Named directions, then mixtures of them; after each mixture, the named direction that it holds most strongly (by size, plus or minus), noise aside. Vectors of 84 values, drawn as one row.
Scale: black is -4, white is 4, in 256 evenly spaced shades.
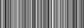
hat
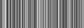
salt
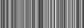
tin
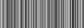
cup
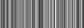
tin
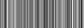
tin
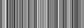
salt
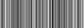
hat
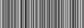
cup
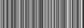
tin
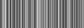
salt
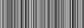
cup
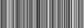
cup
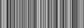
salt
